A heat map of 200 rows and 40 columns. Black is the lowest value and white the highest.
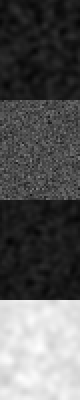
The table splits into 4 rows of 1 panel. Panel 1,1: very low, blotchy, faint in contrast. Panel 2,1: low, fine-grained. Panel 3,1: very low, blotchy, faint in contrast. Panel 4,1: very high, blotchy, faint in contrast.
